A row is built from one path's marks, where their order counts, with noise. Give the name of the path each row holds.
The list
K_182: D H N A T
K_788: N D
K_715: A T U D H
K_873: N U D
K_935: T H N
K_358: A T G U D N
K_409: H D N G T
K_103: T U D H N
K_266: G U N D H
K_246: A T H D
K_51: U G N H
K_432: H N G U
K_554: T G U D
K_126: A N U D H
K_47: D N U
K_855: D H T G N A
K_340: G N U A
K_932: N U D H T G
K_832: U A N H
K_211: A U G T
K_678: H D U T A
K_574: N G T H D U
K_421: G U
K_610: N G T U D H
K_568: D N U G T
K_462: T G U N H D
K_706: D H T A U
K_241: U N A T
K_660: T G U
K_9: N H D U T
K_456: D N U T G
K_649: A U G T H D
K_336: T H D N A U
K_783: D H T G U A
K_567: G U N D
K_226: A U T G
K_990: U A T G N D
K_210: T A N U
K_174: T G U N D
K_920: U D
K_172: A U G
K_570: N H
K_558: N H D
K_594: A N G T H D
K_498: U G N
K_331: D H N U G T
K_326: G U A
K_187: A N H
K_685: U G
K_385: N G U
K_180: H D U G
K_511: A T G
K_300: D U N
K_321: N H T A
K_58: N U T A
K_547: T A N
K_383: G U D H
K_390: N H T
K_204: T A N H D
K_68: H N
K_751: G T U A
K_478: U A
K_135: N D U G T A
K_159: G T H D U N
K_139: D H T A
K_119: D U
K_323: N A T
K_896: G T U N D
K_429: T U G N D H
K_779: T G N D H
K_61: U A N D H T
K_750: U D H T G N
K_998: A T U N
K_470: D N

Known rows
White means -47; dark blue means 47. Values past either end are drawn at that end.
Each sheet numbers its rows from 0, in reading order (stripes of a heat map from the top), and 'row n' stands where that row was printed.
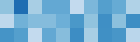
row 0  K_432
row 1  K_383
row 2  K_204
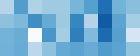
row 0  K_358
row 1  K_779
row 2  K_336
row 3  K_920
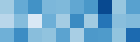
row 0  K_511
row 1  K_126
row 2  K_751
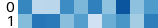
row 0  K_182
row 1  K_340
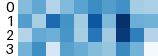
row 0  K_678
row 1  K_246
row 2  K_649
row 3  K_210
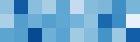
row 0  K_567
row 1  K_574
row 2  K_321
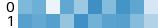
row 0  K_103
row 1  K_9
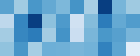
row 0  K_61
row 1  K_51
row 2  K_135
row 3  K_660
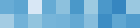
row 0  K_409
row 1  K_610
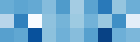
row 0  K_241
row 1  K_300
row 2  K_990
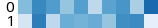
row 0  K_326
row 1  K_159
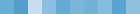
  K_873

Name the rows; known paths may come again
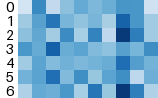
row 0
K_180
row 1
K_429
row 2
K_594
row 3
K_390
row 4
K_211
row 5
K_58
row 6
K_649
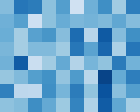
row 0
K_340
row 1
K_873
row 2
K_139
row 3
K_715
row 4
K_896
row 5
K_855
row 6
K_182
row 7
K_779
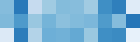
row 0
K_174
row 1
K_187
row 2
K_159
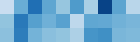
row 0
K_750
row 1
K_421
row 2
K_998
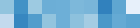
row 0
K_660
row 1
K_266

